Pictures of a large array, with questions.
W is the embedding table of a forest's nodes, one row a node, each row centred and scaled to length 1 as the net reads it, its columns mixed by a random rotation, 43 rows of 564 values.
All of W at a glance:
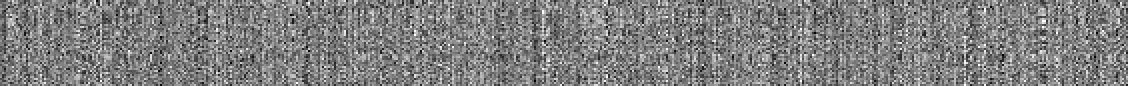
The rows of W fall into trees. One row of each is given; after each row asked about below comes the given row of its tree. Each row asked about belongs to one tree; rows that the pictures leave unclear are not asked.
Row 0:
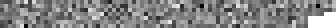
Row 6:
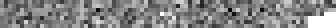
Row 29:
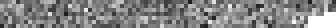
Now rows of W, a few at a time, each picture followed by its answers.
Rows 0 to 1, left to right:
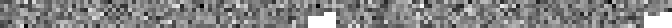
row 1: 0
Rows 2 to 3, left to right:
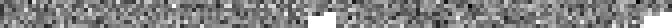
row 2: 0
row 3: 29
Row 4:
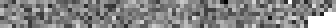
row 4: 6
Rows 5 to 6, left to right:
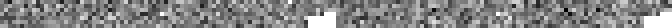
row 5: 6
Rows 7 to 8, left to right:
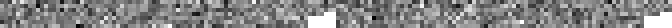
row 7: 6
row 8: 0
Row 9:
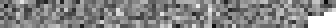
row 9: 6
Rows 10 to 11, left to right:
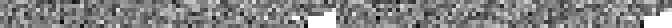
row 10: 6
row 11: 6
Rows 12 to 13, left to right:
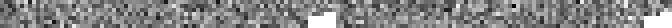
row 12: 0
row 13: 6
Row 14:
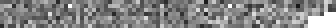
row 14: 29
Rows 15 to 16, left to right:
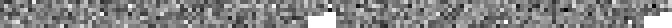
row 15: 0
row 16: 0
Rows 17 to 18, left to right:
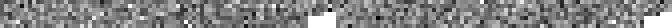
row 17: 0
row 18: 6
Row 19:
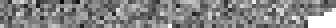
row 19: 6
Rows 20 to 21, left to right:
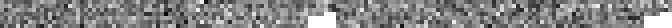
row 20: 29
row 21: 0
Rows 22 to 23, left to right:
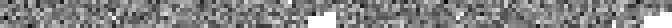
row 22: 6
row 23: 29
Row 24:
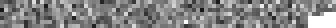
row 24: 0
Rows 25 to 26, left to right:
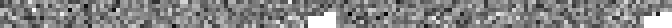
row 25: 6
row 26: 6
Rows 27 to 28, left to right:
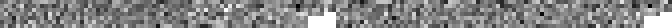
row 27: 29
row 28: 29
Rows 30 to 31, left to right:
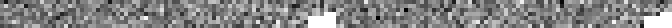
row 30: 29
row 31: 6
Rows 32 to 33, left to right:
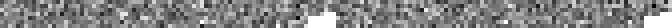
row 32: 29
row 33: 0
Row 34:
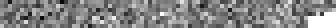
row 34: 6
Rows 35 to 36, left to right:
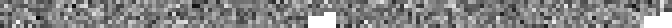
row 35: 0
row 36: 29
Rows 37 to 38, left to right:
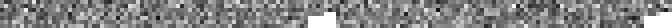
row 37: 0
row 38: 0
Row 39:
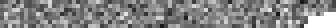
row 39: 29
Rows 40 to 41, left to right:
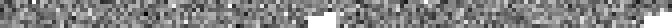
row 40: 0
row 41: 29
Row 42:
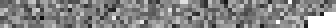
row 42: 6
